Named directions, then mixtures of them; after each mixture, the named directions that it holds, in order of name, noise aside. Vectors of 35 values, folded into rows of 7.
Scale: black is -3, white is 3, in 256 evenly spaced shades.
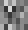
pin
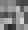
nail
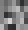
nail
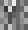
pin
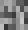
nail, pin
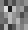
pin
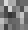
nail, pin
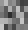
nail, pin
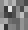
nail, pin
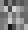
nail, pin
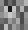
nail, pin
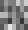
nail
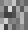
nail, pin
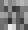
nail, pin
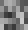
nail, pin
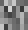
nail, pin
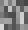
nail, pin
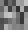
nail, pin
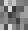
pin
